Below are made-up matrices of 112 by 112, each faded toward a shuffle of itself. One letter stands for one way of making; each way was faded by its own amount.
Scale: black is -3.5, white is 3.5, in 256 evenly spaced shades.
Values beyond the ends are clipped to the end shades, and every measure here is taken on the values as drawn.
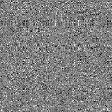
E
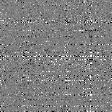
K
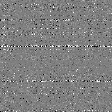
K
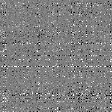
K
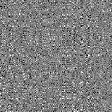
E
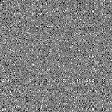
E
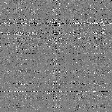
K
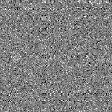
E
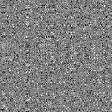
E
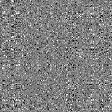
E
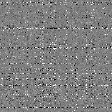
K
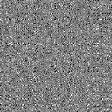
E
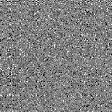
E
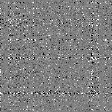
K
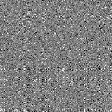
E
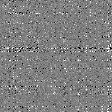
K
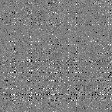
K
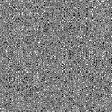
E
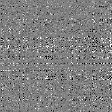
K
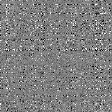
K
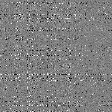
K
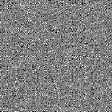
E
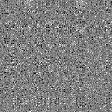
E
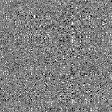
E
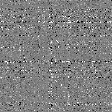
K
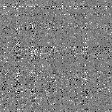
K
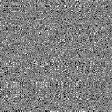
E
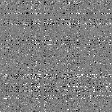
K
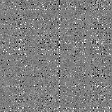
K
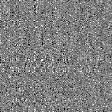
E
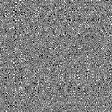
E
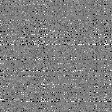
K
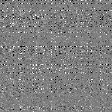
K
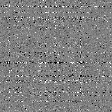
K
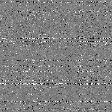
K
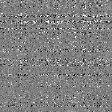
K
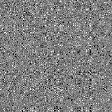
E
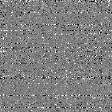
K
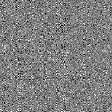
E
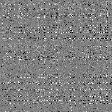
K
